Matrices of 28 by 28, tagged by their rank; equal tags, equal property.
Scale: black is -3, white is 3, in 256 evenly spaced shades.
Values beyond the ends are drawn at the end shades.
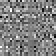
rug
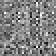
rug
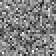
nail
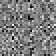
rug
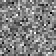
nail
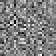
rug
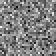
nail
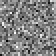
nail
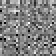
rug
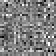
rug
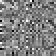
rug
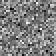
nail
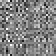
rug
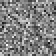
nail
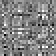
rug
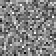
nail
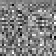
rug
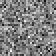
nail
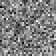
nail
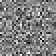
rug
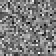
nail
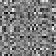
rug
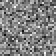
nail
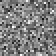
nail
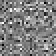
rug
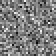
nail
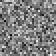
nail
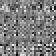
rug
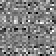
rug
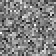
nail
